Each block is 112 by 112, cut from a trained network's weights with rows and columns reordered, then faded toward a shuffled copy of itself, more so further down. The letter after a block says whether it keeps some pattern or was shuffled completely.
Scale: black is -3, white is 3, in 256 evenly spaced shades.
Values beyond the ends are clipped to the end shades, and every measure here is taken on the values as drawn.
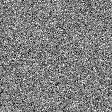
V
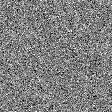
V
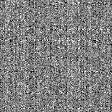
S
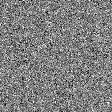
V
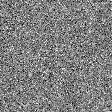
V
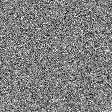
V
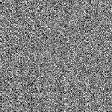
S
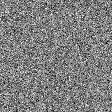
V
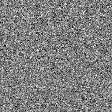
S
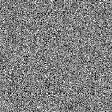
S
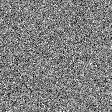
V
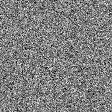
V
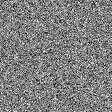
V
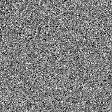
S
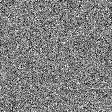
V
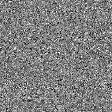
S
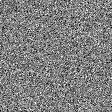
V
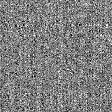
S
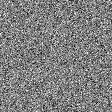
V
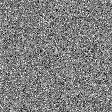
V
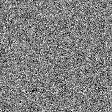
S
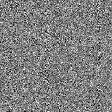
S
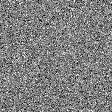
V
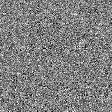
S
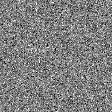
S
